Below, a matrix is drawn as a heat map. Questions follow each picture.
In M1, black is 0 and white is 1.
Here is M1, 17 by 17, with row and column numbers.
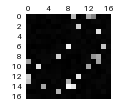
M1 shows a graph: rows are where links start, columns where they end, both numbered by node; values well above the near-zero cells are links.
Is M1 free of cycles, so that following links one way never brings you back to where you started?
no
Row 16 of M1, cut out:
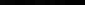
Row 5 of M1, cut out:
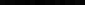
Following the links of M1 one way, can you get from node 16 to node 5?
no
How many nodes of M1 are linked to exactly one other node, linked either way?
3
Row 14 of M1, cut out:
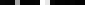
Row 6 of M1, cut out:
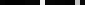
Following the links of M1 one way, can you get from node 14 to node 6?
yes
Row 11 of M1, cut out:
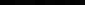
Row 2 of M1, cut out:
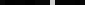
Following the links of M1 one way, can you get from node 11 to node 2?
no
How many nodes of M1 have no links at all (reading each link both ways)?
6
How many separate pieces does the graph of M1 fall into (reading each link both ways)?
7
